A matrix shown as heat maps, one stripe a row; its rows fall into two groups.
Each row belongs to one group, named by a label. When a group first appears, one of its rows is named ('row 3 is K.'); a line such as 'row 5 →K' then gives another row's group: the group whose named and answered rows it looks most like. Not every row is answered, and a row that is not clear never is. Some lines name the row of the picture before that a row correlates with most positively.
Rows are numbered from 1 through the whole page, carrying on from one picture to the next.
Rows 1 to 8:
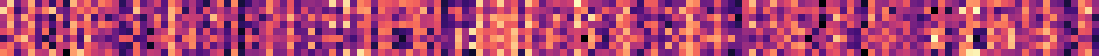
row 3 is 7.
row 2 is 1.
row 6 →7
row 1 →1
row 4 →1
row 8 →1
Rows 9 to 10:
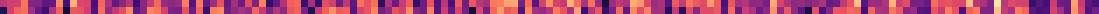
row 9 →7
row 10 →7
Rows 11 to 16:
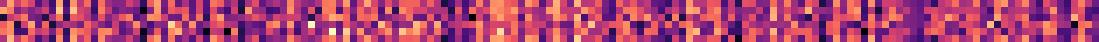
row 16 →7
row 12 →7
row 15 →1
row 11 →7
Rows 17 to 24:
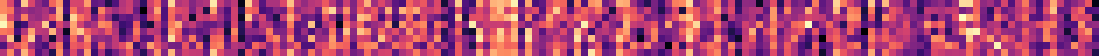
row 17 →7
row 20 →1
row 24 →7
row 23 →7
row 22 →1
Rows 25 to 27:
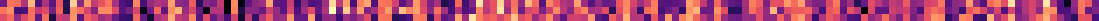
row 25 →1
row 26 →1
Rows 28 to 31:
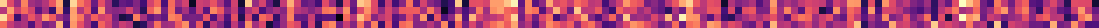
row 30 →1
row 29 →7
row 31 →7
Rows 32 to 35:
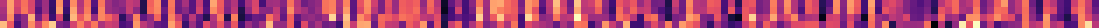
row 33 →7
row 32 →7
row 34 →1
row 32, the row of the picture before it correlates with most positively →29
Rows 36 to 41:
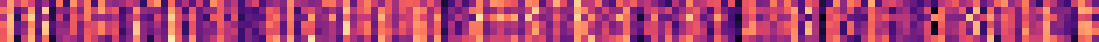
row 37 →1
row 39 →1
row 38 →1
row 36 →7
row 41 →1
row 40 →1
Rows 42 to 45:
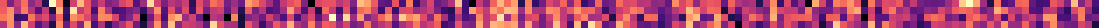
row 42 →7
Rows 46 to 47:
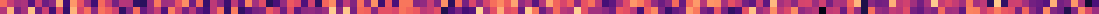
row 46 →7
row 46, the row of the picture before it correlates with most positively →43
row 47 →1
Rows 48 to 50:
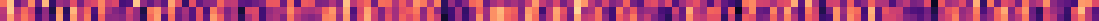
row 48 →1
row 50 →7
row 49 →7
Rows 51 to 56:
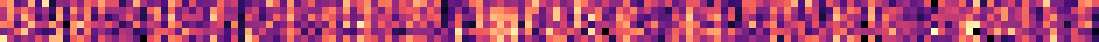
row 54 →1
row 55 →7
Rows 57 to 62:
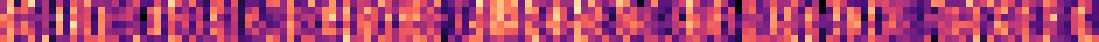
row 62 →1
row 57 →1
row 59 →7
